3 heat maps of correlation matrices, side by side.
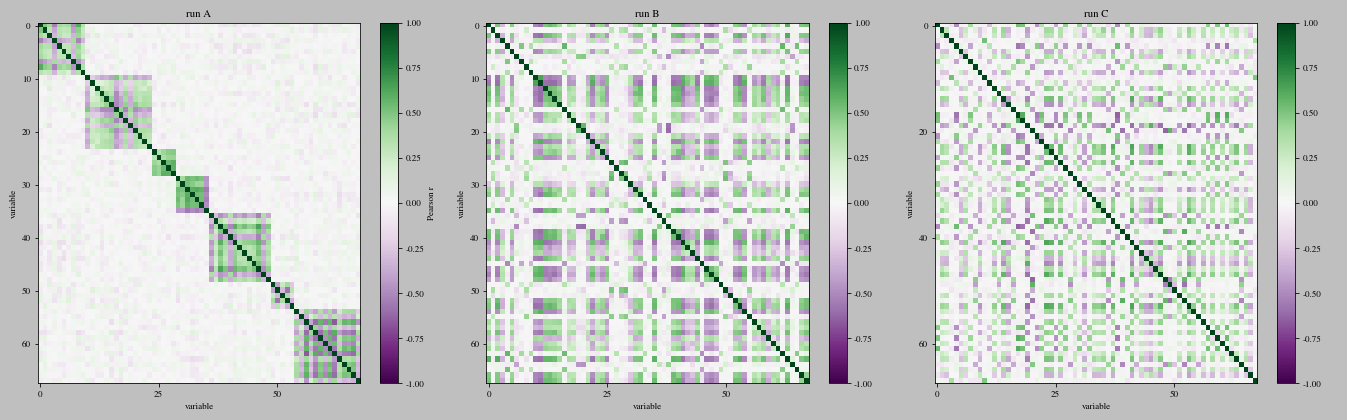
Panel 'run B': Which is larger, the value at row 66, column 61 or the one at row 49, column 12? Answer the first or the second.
the first
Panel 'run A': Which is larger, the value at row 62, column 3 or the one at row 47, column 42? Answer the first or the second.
the first
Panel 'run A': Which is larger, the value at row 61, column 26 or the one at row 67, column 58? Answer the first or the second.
the second
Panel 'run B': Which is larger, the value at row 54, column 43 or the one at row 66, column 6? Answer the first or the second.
the first
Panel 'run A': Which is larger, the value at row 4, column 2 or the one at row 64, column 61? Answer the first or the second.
the second
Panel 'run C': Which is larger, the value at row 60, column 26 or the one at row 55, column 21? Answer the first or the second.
the first
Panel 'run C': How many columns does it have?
68
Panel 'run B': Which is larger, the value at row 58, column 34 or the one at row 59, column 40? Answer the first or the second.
the first
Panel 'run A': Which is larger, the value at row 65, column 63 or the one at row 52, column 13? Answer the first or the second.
the first
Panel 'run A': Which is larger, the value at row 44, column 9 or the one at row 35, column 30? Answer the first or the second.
the first
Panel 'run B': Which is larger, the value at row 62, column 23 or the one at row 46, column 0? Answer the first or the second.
the first
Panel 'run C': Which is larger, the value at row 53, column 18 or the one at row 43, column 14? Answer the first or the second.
the second
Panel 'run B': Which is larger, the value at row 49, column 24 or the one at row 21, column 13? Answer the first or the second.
the second
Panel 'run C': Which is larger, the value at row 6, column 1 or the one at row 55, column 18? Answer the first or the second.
the first
